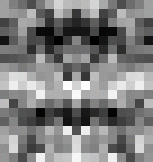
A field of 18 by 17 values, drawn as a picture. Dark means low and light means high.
The left and right halves mirror each other. No seam splits the table. Horizontal stripes repeat 2 times down the table. On average the colour sits 50% of the way up the scale.
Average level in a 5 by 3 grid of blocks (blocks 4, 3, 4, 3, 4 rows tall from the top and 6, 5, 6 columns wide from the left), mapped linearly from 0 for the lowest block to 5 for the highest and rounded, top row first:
222 | 111 | 545 | 101 | 353
